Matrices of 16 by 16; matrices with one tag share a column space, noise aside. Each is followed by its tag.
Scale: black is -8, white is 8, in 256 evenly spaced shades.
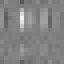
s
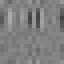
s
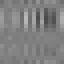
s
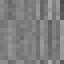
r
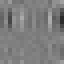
s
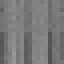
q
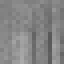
q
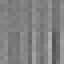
q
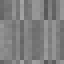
r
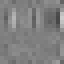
s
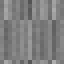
r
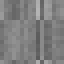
r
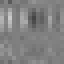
s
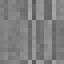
r
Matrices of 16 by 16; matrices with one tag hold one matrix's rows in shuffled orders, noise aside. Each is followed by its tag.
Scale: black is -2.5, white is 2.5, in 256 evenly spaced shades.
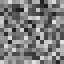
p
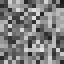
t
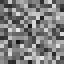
t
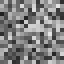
t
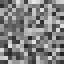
t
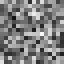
t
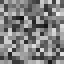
p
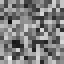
p
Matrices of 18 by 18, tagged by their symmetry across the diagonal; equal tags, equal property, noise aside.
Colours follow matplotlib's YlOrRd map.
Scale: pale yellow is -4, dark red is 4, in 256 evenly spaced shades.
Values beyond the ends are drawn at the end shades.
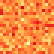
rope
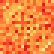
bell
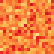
bell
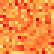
bell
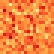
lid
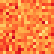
rope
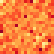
bell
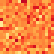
lid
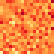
lid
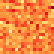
rope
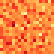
lid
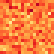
rope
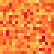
rope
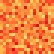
lid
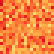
rope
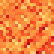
bell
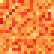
bell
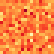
rope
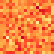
lid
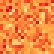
bell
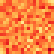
bell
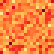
bell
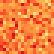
lid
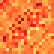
bell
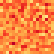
rope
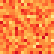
lid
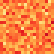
rope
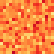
lid
